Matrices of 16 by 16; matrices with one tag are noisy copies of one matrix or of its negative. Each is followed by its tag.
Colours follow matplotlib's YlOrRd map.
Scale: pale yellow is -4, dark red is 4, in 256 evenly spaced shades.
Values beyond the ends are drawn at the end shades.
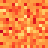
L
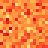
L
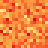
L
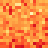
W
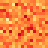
L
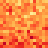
W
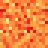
L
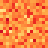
L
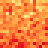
W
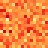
L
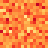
L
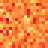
L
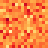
L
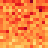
W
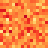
L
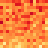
W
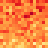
W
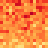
W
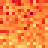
W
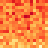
W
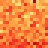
W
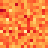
L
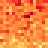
W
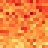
W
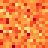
L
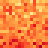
W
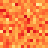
L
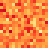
L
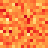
L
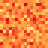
L
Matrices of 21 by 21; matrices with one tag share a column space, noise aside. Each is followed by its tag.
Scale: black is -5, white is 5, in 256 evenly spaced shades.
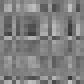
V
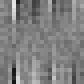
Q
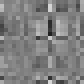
V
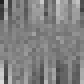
Q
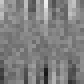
Q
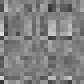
V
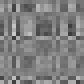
V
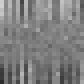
Q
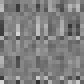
V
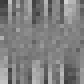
Q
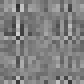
V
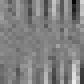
Q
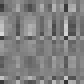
V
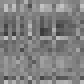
V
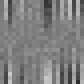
Q
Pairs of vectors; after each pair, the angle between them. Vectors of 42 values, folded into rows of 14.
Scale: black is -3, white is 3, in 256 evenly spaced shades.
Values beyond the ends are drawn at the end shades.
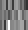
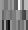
partly opposed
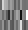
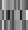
nearly parallel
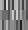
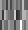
partly opposed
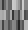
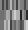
orthogonal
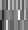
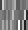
orthogonal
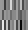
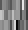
orthogonal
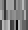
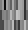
orthogonal
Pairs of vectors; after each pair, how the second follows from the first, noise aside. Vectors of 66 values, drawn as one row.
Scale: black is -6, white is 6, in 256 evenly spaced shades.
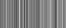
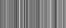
copied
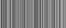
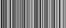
scaled up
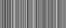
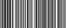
scaled up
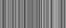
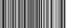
scaled up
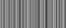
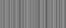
shrunk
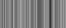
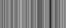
copied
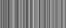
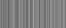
shrunk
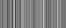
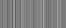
shrunk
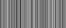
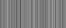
shrunk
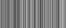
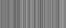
shrunk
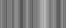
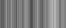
wrapped around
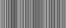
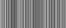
copied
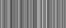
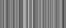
wrapped around
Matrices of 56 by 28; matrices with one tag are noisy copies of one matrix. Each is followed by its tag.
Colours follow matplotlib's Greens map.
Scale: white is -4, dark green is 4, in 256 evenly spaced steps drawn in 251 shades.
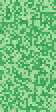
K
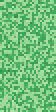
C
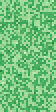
K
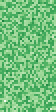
C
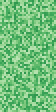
K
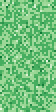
K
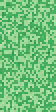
C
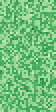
K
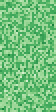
C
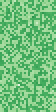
K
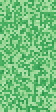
K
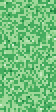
C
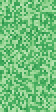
K
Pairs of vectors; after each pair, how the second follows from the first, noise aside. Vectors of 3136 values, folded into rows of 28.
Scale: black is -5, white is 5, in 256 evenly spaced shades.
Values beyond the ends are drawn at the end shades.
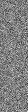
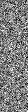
scaled up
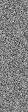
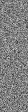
shuffled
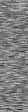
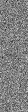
shuffled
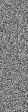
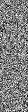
scaled up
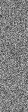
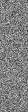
shuffled
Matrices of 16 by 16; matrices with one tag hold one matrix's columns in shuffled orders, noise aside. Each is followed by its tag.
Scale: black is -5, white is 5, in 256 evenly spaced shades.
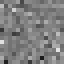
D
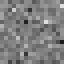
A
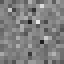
A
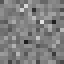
A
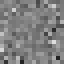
D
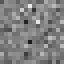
A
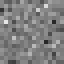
A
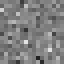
D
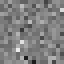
D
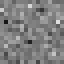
A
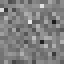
A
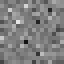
A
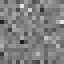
A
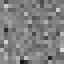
D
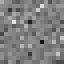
A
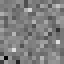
D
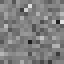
A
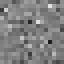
A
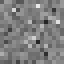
A
